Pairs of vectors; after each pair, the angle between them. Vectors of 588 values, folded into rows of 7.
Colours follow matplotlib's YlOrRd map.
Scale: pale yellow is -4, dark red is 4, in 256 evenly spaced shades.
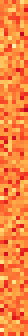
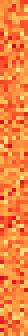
nearly opposite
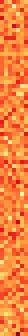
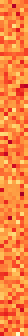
nearly opposite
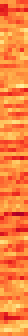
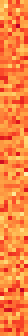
partly opposed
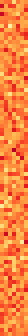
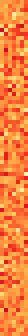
partly aligned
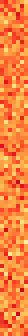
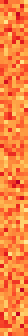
nearly parallel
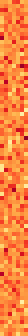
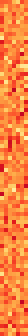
nearly opposite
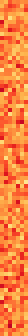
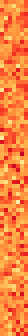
partly opposed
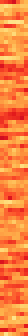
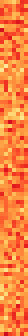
partly opposed
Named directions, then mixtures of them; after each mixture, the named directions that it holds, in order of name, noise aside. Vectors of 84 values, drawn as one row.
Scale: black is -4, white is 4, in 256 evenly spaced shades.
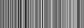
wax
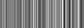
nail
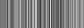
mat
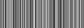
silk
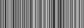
mat, silk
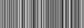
nail, wax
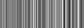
nail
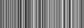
nail, wax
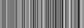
nail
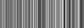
nail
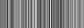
mat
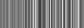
mat, nail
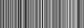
wax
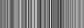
mat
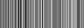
wax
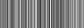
mat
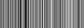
wax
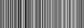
nail, wax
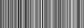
wax
